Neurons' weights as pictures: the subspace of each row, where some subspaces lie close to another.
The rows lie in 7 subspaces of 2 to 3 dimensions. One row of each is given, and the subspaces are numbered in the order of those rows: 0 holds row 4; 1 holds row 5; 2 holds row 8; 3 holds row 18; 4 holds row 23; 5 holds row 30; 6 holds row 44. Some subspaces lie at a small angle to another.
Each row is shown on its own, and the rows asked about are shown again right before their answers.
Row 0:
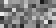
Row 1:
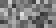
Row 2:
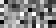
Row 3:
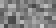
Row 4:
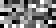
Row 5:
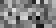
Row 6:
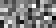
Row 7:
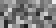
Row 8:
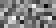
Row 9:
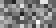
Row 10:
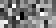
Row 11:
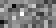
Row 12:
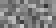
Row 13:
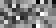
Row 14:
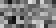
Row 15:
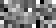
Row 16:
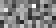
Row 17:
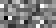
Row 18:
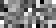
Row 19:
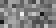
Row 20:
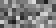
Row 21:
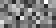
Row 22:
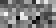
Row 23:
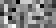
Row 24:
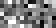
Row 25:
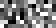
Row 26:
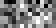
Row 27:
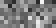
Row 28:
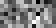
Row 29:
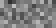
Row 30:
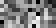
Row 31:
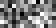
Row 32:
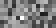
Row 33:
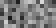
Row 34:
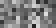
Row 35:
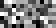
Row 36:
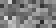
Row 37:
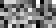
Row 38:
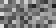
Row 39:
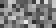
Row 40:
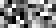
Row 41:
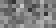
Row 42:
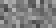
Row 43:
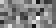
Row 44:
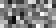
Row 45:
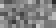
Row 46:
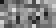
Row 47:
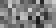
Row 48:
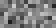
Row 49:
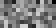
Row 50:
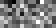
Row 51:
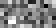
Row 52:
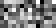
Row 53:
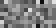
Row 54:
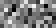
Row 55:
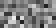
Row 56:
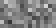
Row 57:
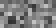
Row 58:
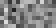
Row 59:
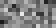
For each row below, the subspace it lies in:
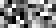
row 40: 0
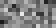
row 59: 3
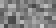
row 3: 2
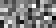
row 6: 6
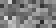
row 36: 4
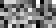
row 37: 6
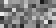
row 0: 0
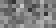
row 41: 5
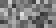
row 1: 1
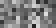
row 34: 5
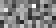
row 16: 6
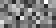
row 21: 3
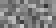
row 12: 2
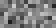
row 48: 4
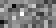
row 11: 3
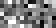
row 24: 4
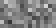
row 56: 5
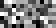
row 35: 0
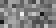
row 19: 1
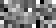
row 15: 3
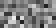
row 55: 2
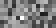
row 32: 3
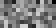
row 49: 0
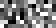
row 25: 6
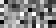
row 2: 1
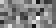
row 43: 5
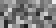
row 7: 0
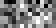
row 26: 5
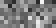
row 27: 1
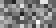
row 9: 3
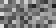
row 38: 0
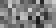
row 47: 1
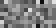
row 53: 3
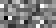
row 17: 4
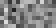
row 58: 4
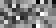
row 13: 3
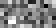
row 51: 4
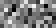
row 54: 4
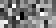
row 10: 3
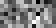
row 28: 5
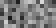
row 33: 4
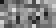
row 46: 5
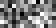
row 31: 1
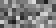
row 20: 1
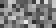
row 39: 0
